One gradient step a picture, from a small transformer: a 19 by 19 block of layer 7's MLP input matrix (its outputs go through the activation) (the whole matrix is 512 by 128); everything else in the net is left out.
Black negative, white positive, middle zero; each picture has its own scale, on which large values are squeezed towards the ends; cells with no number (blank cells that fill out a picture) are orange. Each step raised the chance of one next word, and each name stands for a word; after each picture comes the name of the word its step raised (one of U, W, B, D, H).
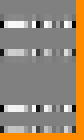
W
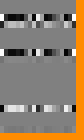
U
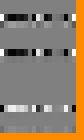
U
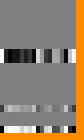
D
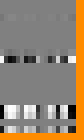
W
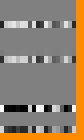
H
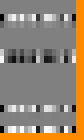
D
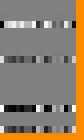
H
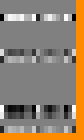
H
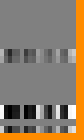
H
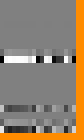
H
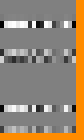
W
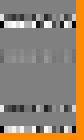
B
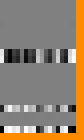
D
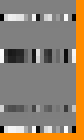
D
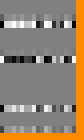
W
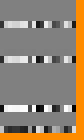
U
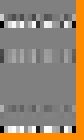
B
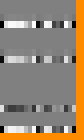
B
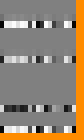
B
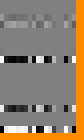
D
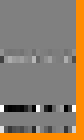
H
